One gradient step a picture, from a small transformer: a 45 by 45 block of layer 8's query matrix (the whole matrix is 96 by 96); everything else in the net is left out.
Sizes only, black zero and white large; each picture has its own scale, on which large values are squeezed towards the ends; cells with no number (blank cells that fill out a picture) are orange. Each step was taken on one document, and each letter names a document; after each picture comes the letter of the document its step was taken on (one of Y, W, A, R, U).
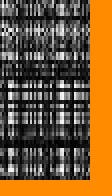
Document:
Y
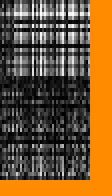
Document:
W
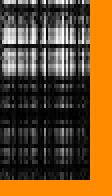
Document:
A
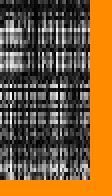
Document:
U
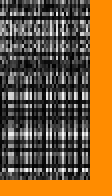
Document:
Y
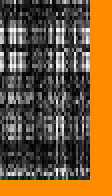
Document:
U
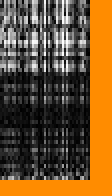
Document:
A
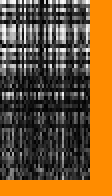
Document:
Y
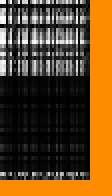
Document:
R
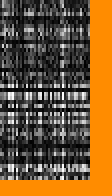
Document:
Y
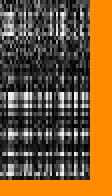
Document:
Y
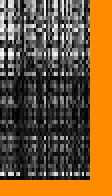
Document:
A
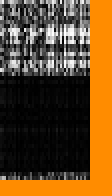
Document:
R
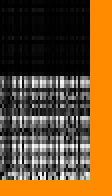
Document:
W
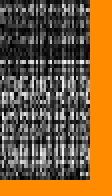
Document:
W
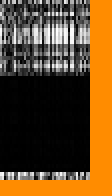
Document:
R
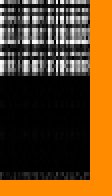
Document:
R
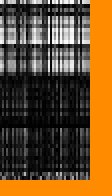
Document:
R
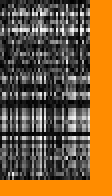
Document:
W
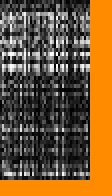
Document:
U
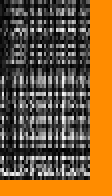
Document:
W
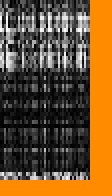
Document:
A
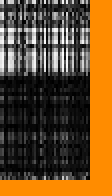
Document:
A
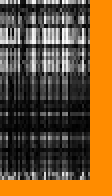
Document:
A
